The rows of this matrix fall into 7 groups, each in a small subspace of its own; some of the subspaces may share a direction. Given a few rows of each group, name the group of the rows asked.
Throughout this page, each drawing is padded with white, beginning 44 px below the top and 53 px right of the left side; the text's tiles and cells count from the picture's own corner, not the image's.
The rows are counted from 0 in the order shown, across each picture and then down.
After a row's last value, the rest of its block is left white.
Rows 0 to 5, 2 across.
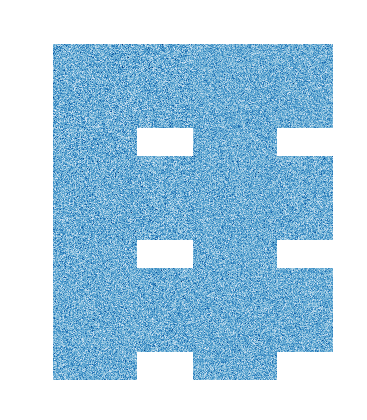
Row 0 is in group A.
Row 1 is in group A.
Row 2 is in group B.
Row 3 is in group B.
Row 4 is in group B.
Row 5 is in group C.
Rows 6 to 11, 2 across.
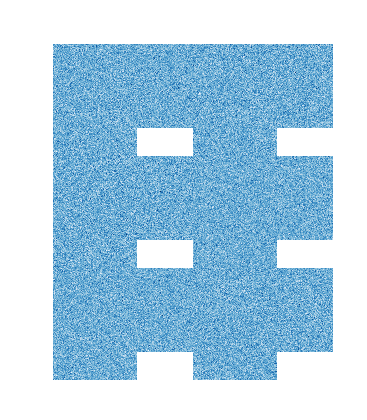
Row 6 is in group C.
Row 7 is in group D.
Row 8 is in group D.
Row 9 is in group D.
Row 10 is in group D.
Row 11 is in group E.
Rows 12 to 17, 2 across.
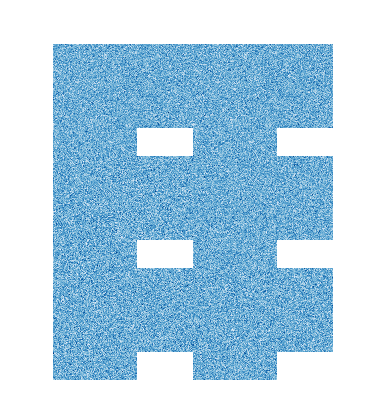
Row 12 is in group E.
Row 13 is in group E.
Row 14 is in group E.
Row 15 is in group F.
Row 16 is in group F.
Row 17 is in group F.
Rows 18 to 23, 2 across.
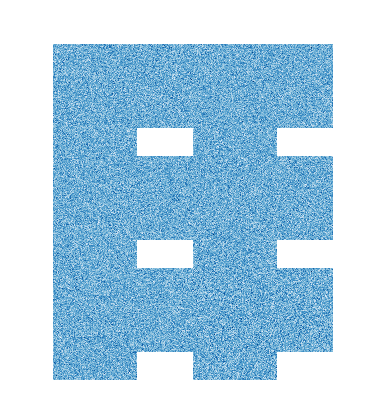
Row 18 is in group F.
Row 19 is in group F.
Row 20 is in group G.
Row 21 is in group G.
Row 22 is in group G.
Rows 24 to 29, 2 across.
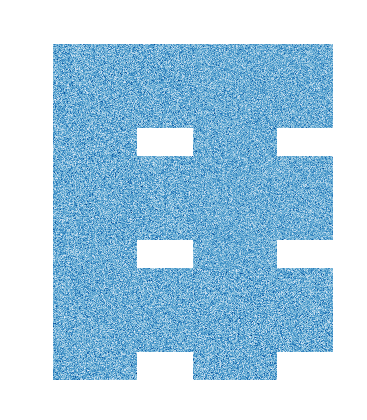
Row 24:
E
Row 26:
B
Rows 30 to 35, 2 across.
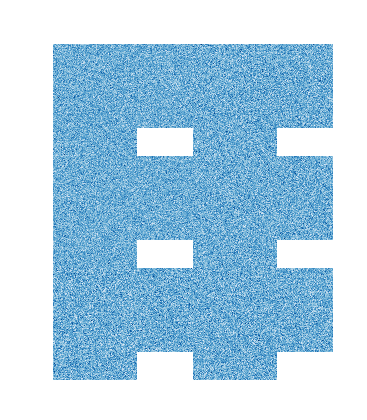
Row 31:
E
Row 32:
C
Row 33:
B
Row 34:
B
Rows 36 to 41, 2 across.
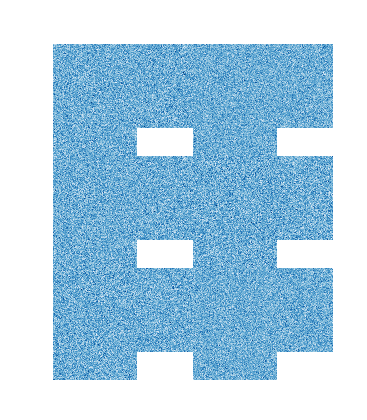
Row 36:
B
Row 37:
B
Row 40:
F
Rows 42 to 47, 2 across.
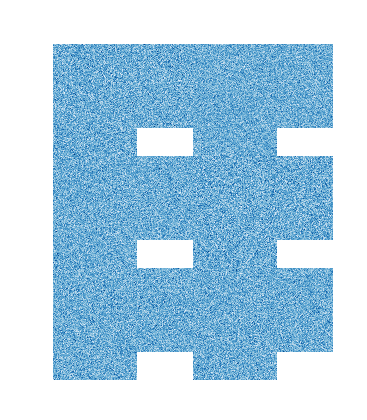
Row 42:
E
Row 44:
E
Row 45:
D
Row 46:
E
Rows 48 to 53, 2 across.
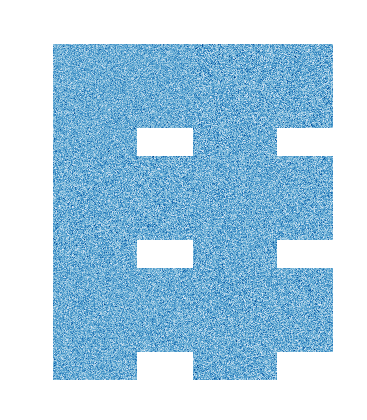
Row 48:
C
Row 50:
D
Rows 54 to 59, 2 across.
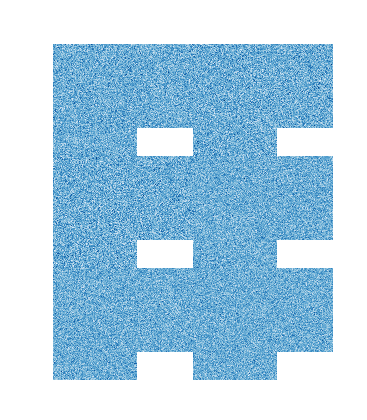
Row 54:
B
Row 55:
E
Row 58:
E
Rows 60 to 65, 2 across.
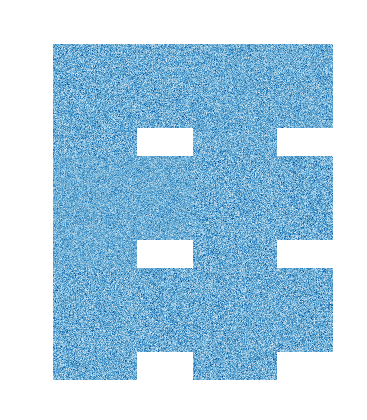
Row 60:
C
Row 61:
G
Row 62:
G
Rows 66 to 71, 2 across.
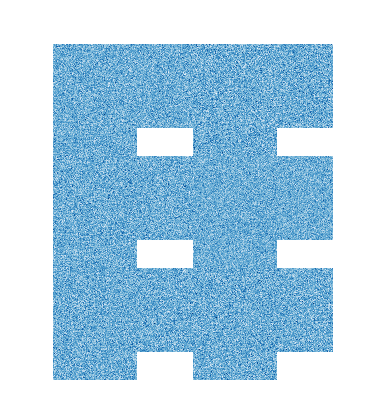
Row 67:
B
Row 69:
D
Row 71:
B
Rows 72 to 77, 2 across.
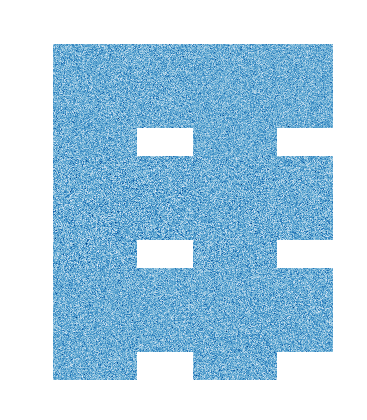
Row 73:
D
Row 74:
E
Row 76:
B
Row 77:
A
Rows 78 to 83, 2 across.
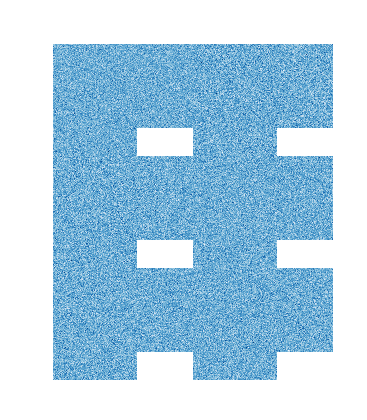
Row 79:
B
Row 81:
D
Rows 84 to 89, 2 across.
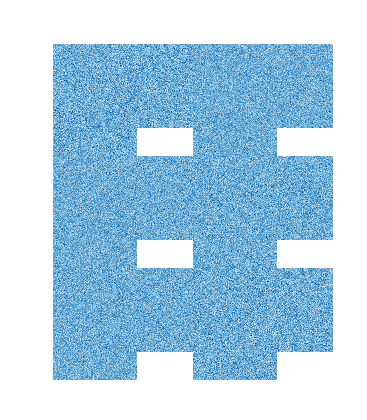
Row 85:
G
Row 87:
E
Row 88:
D
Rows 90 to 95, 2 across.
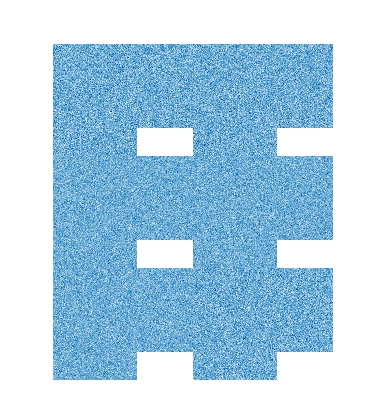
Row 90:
A
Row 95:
B
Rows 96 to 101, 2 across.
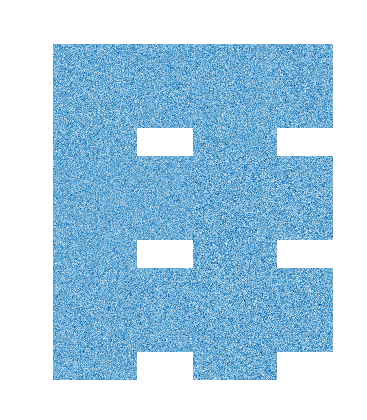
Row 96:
D
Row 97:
B
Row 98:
C
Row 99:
E
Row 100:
B
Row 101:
E
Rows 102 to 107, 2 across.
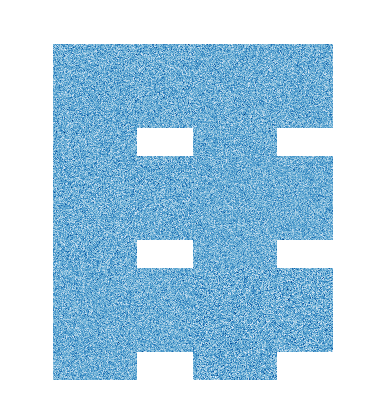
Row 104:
D
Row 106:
G
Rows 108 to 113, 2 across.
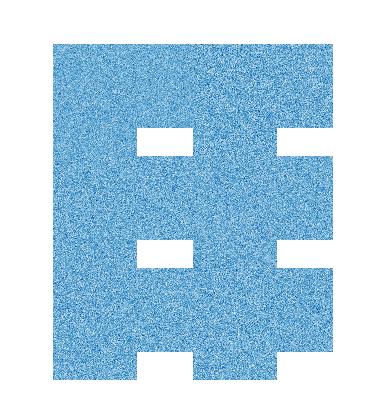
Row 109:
C
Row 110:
F
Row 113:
E
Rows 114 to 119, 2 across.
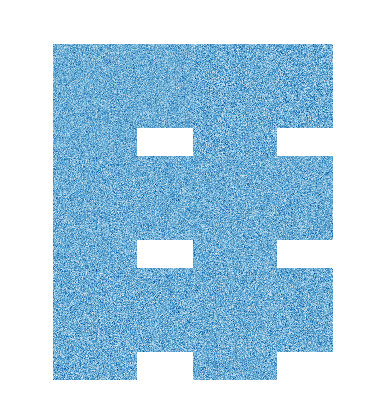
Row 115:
B
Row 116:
D
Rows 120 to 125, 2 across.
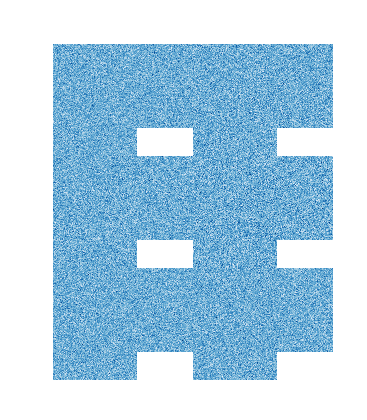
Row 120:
F
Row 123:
D
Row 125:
B
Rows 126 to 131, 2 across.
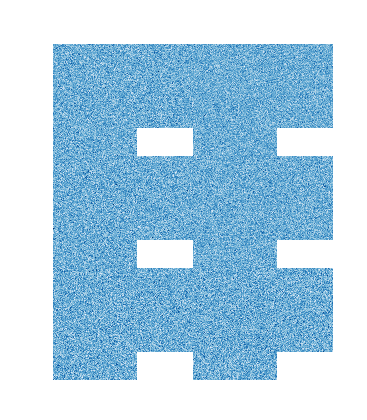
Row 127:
E
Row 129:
B
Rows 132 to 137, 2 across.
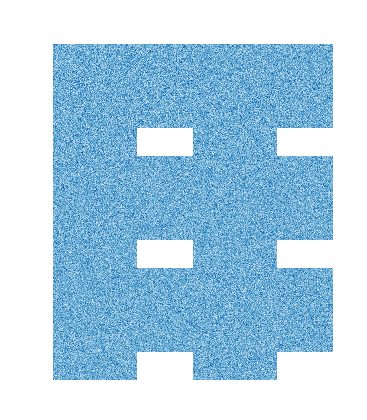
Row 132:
B
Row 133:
D
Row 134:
F
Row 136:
A
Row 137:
B
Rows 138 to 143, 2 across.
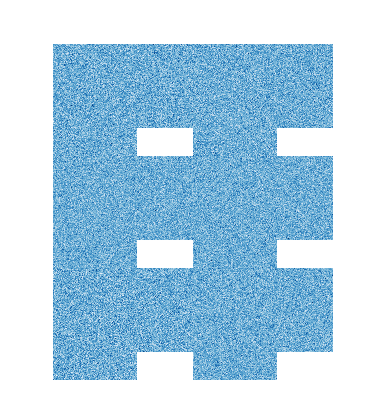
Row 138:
F
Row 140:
D
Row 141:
D
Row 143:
F
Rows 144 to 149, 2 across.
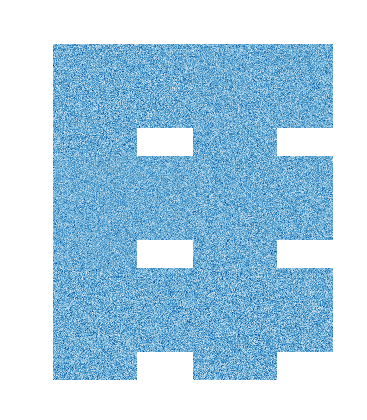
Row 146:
C
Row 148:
C
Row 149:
C
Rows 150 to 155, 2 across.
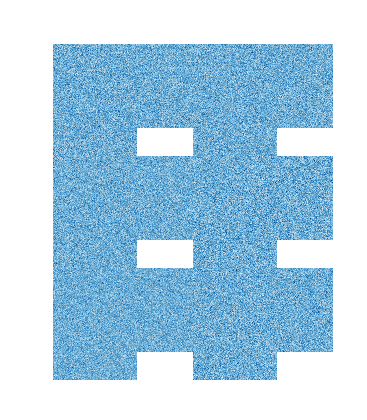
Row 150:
C
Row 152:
D
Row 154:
D
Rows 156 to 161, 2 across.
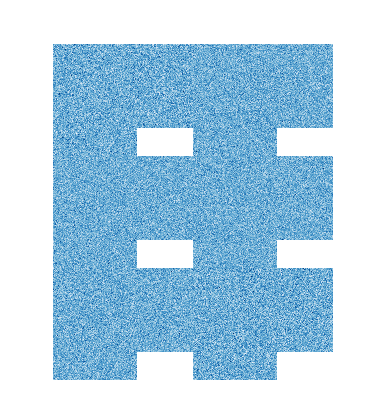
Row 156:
D
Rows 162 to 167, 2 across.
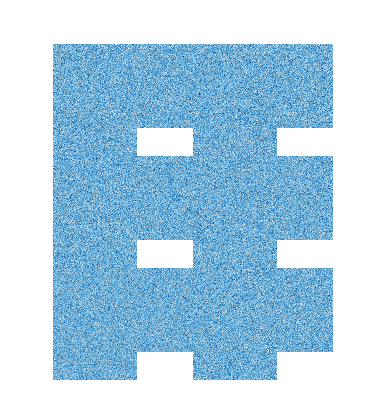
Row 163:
D
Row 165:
G
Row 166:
B
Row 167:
D
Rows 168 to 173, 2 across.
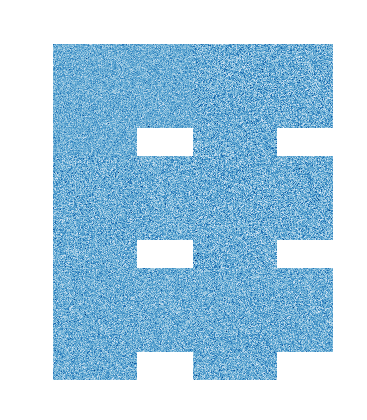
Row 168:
D
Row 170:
B
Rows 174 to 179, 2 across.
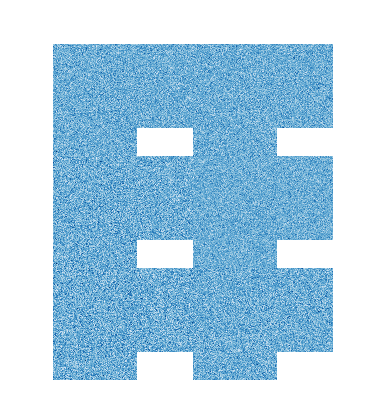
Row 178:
B
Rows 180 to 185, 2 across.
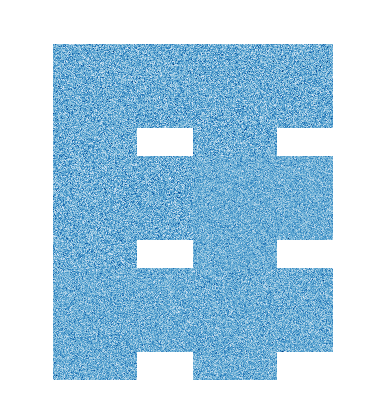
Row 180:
F
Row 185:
G
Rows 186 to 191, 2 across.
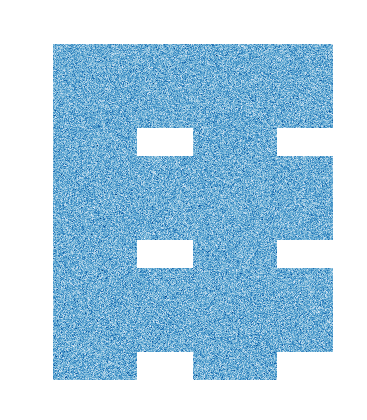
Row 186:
A
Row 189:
D
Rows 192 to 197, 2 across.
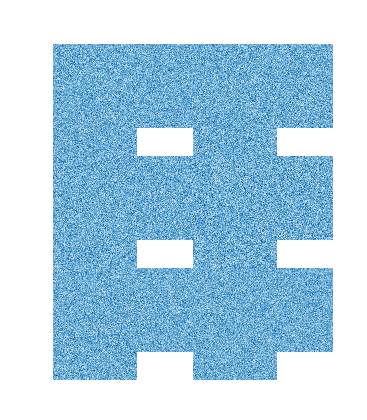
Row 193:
G
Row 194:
D
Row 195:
E
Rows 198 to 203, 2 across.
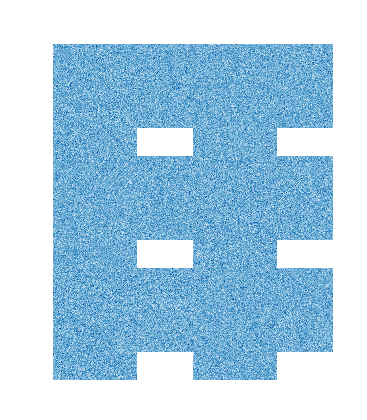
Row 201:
G
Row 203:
F
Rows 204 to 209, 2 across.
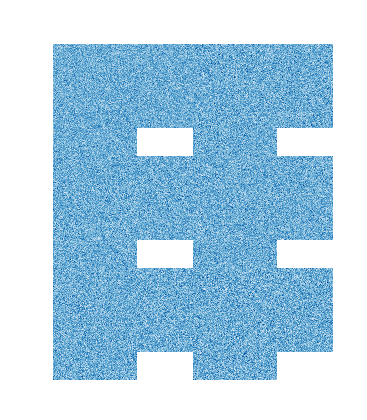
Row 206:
A
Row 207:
G
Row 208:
B
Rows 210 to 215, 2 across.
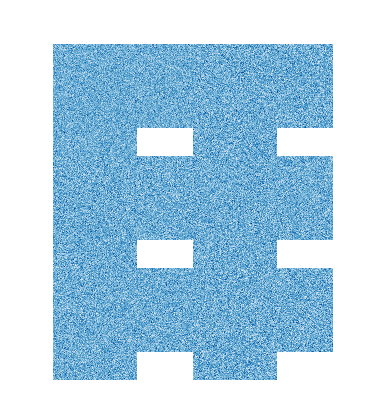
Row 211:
F
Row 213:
A
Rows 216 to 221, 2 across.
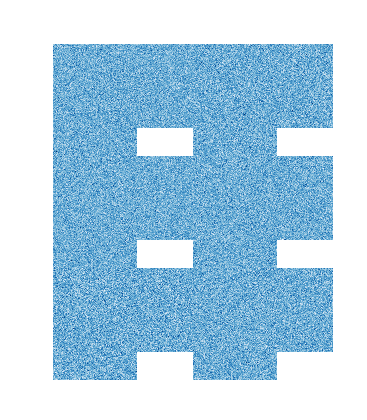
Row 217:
B
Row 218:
D
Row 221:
D
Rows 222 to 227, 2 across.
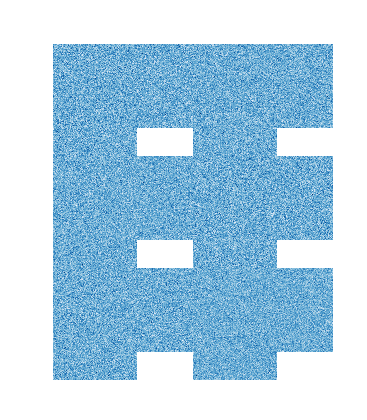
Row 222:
F
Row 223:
G
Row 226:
C
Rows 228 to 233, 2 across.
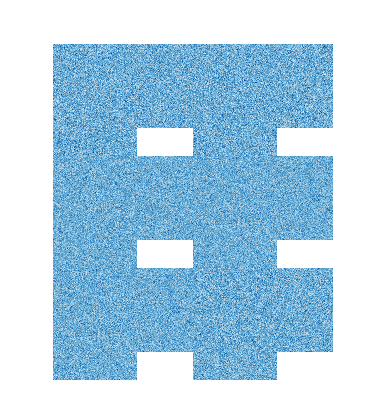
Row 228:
G
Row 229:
B
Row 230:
F
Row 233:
F
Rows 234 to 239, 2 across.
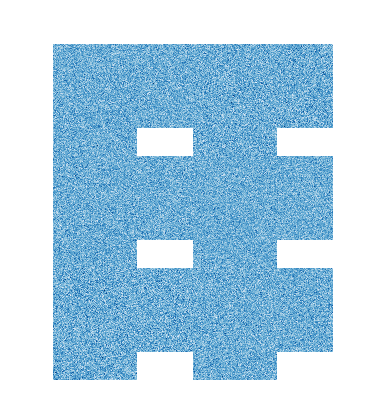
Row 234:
A
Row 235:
B
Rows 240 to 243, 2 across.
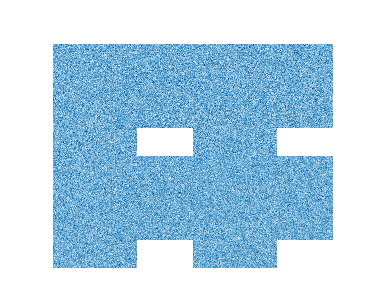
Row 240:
E
